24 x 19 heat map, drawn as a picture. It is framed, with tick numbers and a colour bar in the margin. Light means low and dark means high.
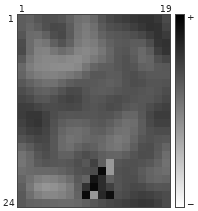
Grain: blotchy. Roughest part: bottom middle. Odd patch: rougher, in the bottom middle. Mirror symmetry: none.
